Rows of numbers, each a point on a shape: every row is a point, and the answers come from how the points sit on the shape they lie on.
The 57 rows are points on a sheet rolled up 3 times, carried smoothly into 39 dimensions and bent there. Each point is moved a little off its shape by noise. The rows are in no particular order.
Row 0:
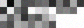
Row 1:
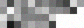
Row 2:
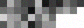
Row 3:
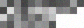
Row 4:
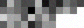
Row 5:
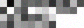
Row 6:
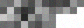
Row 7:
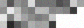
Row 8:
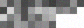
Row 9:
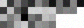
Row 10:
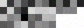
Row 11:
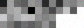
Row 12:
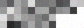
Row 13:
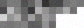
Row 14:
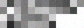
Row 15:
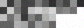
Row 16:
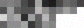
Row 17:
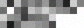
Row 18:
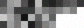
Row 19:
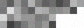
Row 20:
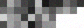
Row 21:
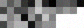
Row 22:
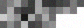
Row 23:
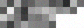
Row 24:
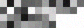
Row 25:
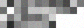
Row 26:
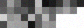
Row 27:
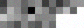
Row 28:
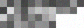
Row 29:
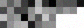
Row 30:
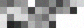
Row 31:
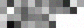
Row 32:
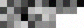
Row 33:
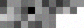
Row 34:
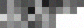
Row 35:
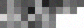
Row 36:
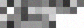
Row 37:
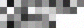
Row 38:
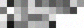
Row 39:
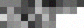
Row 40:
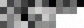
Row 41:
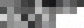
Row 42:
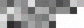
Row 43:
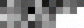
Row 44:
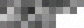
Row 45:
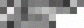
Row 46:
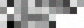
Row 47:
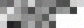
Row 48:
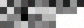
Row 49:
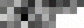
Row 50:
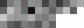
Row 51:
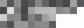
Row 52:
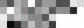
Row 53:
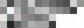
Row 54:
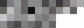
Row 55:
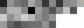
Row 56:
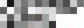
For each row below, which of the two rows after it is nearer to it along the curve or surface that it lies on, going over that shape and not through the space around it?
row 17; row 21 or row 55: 55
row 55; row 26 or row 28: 26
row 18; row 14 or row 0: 0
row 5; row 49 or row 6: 49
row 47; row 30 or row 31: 31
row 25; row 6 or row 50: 50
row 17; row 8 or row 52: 8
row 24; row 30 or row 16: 30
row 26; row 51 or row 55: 55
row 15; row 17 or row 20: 17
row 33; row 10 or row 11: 11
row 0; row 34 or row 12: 12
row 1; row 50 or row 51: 50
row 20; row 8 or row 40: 40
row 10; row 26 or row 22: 26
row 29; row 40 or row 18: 40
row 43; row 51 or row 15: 15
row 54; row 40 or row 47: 47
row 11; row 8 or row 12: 12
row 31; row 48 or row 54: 54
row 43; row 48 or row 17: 48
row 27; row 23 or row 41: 41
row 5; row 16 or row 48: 48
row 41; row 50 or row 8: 50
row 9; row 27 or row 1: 1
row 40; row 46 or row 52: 46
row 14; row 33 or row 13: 33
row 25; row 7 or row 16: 7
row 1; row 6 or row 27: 27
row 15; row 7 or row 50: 7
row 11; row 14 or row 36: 14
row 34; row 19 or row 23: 19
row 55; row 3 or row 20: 20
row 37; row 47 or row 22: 47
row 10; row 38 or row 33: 38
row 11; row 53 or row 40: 53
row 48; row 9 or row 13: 9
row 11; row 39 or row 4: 4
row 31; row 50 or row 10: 50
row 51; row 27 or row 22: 27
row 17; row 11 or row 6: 11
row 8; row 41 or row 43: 41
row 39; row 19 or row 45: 19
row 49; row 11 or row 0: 11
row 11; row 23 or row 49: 49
